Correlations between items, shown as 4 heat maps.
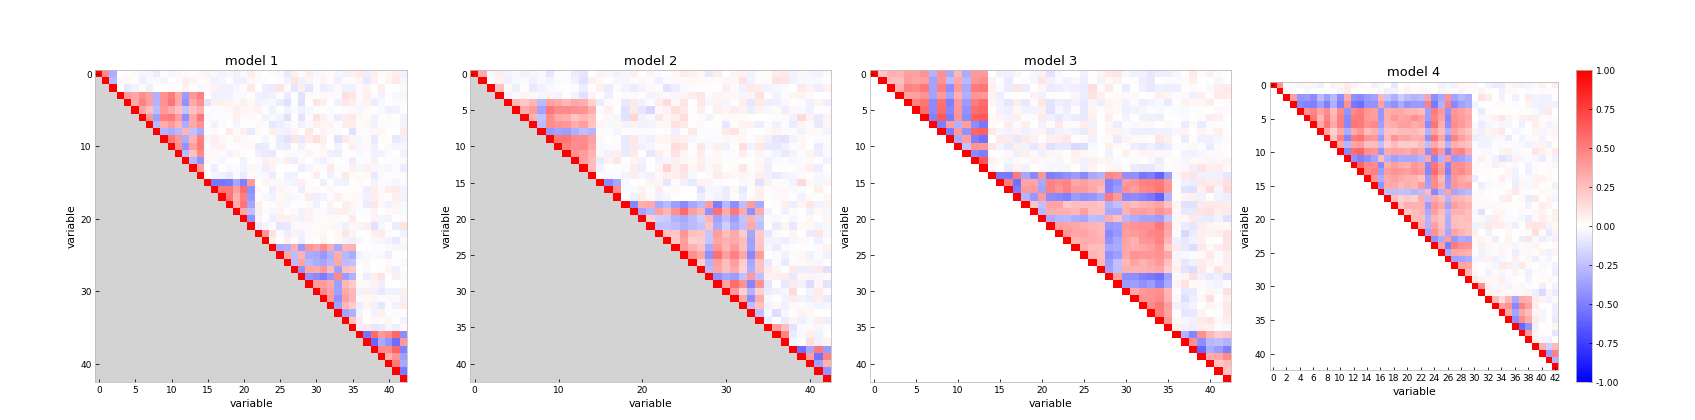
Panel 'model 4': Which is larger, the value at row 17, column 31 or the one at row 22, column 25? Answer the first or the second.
the second
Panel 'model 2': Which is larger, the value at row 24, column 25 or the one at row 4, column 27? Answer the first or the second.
the first
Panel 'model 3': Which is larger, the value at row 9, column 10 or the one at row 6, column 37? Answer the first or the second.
the second
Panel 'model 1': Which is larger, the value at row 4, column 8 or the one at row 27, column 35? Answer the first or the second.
the second
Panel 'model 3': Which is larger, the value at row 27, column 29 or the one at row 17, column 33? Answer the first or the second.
the first
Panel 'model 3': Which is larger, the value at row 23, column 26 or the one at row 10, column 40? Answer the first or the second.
the first
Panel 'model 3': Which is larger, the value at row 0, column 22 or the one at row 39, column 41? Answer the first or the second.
the second
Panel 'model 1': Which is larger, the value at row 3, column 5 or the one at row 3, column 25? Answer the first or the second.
the first
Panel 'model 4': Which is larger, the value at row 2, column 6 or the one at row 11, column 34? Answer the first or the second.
the second
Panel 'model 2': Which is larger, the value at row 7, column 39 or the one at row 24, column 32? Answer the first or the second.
the second
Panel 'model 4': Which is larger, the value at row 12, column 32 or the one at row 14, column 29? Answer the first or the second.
the second
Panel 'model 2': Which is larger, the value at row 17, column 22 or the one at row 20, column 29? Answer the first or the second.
the first
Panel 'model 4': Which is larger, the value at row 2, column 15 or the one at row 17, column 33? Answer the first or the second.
the second
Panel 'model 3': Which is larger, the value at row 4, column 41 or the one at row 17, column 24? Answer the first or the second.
the first
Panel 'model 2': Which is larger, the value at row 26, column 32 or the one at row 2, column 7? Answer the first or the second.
the first
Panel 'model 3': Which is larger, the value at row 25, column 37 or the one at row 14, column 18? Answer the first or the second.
the first
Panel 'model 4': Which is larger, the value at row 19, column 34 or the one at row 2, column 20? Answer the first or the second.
the first
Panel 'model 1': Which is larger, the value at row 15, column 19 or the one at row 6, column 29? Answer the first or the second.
the second
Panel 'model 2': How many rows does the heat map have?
43
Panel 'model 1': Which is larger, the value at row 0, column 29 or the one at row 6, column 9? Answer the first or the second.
the second
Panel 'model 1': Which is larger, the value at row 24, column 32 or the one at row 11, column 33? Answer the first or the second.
the first
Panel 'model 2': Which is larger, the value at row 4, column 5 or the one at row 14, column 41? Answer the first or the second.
the first
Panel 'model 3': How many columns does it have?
43
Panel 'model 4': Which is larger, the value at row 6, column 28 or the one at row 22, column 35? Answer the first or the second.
the first
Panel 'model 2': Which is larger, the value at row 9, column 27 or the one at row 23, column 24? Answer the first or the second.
the second
